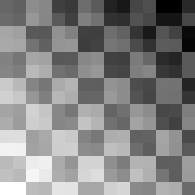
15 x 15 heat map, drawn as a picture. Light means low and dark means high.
The bottom left is the ninth with the lowest average. A checkerboard runs through the table. The field climbs toward the top right. The top right is the ninth with the highest average.
